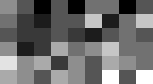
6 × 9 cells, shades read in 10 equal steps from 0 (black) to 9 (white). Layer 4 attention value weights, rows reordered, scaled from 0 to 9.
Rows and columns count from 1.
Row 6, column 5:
5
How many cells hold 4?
9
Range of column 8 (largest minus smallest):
5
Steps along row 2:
down down up same up down up up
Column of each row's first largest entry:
1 6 8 7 1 7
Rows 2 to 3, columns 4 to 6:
3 3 7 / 3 2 1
